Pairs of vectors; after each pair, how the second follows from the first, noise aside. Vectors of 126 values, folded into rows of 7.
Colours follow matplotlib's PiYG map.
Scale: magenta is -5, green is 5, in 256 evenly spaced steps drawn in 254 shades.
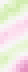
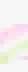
partly zeroed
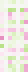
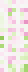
sign-scrambled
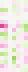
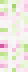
wrapped around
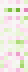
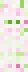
wrapped around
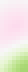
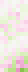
sign-scrambled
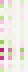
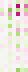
wrapped around
